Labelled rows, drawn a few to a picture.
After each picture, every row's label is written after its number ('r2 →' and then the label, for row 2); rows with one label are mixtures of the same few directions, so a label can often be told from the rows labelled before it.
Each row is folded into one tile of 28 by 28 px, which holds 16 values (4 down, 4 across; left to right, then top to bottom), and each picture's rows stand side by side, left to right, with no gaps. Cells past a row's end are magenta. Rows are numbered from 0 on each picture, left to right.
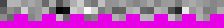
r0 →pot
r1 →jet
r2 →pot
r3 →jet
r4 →jet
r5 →jet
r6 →pot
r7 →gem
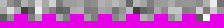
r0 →jet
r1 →gem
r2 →pot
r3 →pot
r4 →jet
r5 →pot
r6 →pot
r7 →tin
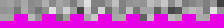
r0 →gem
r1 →jet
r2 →jet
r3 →pot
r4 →pot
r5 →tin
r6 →jet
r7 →tin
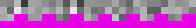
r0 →tin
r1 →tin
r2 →gem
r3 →gem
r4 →tin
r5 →gem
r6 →jet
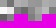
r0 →jet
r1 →gem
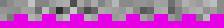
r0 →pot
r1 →pot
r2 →jet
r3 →jet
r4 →pot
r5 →pot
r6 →pot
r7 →tin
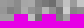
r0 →gem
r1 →tin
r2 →gem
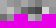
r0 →jet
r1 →pot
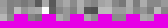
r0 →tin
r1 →gem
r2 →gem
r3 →pot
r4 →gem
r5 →pot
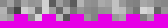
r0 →gem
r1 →tin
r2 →tin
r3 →pot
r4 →pot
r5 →pot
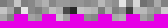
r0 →jet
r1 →jet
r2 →gem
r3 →jet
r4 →gem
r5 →jet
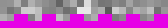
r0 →jet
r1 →pot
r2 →jet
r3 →pot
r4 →jet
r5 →pot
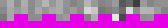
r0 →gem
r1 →pot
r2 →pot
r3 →pot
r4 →tin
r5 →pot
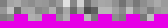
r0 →pot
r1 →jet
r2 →gem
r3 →pot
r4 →gem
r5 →tin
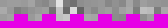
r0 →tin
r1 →jet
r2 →pot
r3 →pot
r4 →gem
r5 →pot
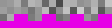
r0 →tin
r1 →jet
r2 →pot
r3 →tin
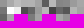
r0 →gem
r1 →jet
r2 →pot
